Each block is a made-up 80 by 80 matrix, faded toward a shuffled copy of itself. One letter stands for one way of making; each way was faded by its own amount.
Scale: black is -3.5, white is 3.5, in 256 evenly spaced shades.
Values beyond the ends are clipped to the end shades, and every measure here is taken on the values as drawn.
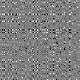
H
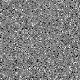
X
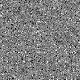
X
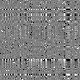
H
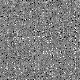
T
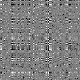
H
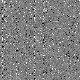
T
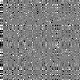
H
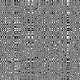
H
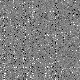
T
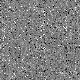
T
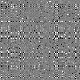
H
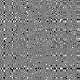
H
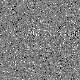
T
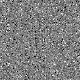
X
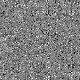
X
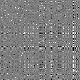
H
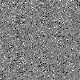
T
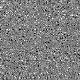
X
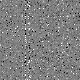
T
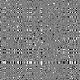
H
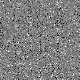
T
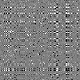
H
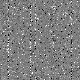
T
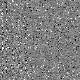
T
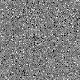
X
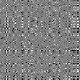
H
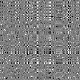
H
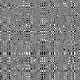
H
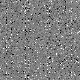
T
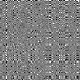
H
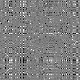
H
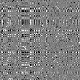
H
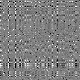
H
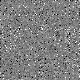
T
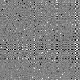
H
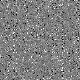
T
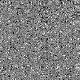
X
